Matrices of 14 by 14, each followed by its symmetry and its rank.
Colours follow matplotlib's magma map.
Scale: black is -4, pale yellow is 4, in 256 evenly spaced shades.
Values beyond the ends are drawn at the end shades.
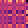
neither, rank one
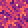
symmetric, full rank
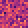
neither, full rank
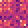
symmetric, rank three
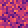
neither, full rank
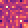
symmetric, rank three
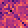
symmetric, full rank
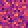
neither, full rank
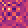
symmetric, rank three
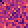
symmetric, full rank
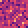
symmetric, full rank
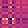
neither, rank one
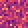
neither, full rank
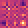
symmetric, rank three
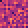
symmetric, full rank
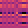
neither, rank one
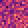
symmetric, full rank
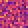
neither, full rank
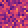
neither, full rank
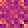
symmetric, rank three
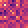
symmetric, rank three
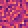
symmetric, full rank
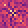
symmetric, rank three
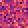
neither, full rank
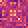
symmetric, rank three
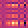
neither, rank one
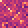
symmetric, full rank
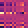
neither, rank one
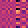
neither, rank one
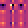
neither, rank one
